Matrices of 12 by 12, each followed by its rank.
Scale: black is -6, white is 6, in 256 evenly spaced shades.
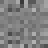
two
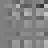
two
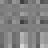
one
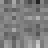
two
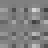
one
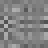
two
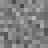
full rank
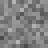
full rank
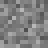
full rank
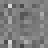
two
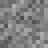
full rank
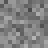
full rank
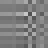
one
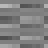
one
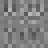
two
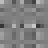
one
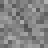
full rank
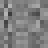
two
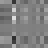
one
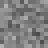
full rank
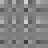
one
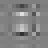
one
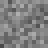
full rank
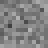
full rank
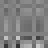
one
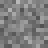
full rank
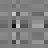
one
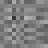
two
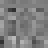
two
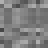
two
